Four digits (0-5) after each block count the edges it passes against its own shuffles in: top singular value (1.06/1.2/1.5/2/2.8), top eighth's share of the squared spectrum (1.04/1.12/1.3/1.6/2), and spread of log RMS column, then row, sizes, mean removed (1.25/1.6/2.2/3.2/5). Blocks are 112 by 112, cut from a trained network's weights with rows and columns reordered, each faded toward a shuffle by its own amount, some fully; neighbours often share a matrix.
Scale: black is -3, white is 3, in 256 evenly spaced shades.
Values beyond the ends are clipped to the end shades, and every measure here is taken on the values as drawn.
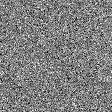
0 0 0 0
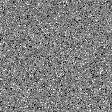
2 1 0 1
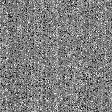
2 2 0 1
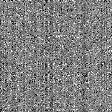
3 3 0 3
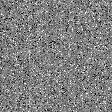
1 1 0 0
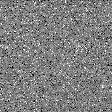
1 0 0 0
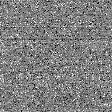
2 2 1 1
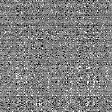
3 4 3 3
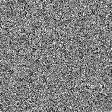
2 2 0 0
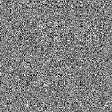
3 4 3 3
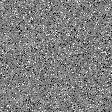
0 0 0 0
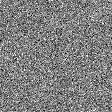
1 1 0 0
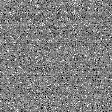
2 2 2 0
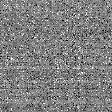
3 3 2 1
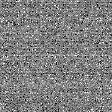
3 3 3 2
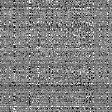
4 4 4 3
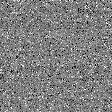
1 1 0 0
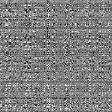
4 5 4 3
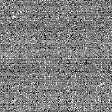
3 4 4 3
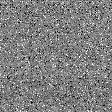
1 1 0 0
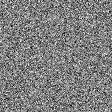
2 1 0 0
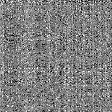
3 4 1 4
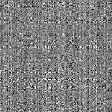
4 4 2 4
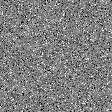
0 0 0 0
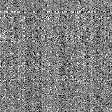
3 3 1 3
